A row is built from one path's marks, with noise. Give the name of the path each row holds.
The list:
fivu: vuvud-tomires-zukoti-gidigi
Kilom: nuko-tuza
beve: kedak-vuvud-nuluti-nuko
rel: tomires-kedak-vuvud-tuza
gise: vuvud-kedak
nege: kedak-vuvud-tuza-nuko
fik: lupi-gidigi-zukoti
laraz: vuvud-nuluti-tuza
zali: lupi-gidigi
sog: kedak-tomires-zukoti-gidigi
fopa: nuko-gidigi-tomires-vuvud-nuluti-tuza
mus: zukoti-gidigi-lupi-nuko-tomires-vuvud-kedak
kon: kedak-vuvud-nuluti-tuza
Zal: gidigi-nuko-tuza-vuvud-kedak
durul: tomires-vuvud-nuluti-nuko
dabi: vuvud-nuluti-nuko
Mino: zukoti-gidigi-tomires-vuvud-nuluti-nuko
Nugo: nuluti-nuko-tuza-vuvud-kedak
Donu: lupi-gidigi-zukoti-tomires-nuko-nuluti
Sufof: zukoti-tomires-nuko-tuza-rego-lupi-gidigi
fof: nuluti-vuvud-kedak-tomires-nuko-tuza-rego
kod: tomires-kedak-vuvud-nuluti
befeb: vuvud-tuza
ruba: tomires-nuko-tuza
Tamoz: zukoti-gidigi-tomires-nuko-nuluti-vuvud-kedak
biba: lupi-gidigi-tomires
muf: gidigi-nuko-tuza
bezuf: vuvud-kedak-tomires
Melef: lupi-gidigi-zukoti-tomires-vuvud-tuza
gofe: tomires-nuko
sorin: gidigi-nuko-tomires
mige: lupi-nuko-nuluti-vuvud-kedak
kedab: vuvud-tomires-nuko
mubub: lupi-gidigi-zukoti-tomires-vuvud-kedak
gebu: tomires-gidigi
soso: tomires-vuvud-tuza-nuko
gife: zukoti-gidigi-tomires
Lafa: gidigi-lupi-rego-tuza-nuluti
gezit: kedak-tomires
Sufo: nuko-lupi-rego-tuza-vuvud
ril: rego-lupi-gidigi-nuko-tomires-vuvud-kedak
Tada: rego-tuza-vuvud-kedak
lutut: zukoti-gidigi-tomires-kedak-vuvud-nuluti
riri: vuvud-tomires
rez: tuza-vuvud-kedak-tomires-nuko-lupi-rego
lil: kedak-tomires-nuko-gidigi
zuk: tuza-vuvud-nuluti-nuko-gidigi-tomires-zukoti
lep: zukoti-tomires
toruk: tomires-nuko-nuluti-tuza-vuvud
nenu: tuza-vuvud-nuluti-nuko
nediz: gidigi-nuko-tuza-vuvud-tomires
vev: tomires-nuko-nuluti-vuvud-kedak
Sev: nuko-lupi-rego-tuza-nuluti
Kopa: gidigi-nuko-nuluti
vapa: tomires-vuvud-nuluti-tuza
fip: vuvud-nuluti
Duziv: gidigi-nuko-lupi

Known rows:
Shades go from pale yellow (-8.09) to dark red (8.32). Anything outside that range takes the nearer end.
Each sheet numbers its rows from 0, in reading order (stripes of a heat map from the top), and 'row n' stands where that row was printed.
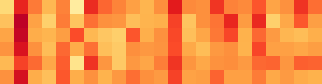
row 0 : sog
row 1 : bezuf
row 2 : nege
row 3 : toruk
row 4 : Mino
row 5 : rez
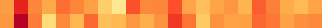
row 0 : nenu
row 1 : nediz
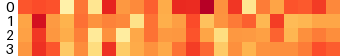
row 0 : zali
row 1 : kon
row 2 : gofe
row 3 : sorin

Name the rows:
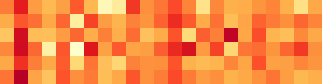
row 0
Kilom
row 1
Donu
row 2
gise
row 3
biba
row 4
durul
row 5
Sufo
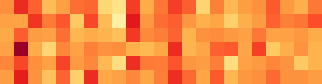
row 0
muf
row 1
Kopa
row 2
mige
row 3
rel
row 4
Sev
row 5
Sufof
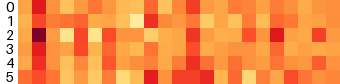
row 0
Zal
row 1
dabi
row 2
riri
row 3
fof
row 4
mus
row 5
Duziv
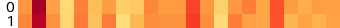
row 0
soso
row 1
ruba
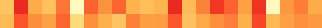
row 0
gezit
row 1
vev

